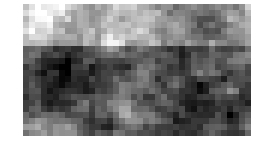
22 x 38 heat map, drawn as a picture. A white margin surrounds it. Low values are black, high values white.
A horizontal seam about 30% of the way down splits the table, and the top part is higher. The ninth with the highest average is the top left. On average the colour sits 40% of the way up the scale.
